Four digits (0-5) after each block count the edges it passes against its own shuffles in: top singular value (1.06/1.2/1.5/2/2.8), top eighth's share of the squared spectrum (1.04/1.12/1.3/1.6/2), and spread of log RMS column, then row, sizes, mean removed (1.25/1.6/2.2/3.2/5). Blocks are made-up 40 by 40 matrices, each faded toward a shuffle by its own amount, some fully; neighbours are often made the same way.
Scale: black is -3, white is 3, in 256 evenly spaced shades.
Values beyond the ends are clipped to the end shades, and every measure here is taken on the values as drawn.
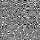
3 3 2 2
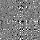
3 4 2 2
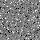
0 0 0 0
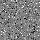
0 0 0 0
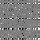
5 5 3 3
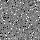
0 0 0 0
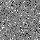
1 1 0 0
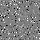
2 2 0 0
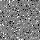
3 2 0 1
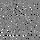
3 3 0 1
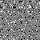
3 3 1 1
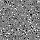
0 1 0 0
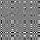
5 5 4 3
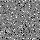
1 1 0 0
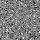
2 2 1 0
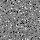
0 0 0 0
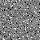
2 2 1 0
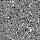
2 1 0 0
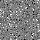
3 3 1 0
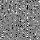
3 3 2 1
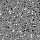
1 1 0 1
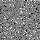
1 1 0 0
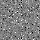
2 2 1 0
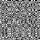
4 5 2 2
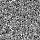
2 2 0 0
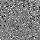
2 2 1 1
